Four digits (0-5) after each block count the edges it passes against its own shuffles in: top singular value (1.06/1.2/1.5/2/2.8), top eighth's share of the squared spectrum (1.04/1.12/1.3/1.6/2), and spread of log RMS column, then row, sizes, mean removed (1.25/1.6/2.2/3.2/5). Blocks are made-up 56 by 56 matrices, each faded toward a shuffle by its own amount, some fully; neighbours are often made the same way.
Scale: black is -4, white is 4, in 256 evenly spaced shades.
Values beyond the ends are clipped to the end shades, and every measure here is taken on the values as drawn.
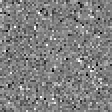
2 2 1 0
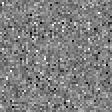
2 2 0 1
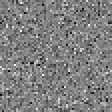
0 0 0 0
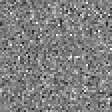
2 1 0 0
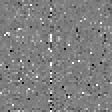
3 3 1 0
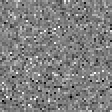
1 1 0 0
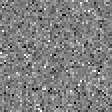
2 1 0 0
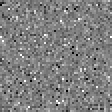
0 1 0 0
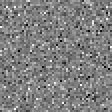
2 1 0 0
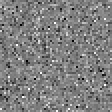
0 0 0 0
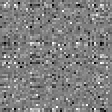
4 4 2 2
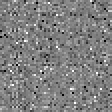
3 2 1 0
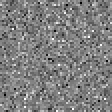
2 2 0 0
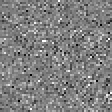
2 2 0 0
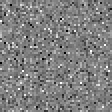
1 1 0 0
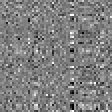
4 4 3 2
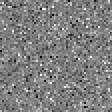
1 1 0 0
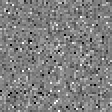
0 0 0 0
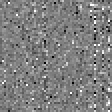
2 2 2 0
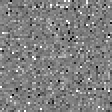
3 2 0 1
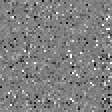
1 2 1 1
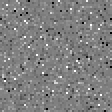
0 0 0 0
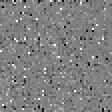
2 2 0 1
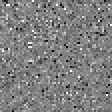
0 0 0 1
